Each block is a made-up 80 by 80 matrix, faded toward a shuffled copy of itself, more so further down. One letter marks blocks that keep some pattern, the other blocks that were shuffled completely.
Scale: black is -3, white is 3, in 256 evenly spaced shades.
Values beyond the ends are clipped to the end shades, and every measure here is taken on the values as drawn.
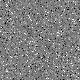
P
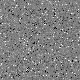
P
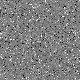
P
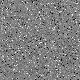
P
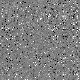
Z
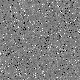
P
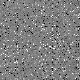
Z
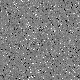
P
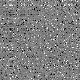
Z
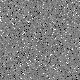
P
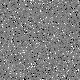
P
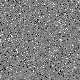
P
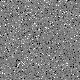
P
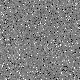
P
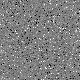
P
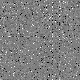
Z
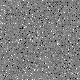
P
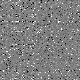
Z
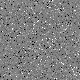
P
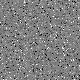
P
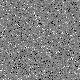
P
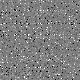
Z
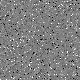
P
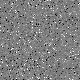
P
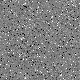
P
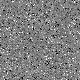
P
